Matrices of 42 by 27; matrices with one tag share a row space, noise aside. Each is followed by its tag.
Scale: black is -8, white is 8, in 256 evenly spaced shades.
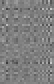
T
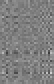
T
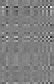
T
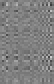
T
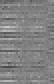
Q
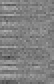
Q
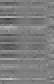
Q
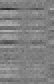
Q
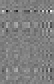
T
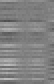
Q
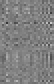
T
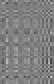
T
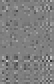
T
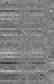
Q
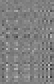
T
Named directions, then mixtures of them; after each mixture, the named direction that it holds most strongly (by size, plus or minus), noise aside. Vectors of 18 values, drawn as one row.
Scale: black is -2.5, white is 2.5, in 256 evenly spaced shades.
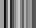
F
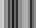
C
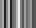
F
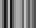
F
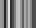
F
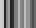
F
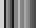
F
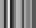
F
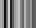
F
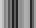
C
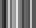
C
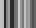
F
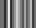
F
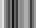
C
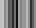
C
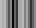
C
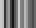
F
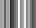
F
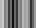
C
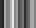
C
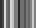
F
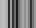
C
